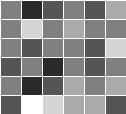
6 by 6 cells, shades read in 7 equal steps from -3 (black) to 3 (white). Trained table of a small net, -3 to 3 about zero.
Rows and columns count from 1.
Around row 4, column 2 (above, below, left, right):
-1 -2 -1 -2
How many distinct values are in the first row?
4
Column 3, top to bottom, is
-1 0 0 -2 -1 2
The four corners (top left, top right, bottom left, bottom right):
0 1 -1 -1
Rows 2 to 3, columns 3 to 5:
0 1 0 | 0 0 -1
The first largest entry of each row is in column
6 2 6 2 4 2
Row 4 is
-1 0 -2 0 -1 0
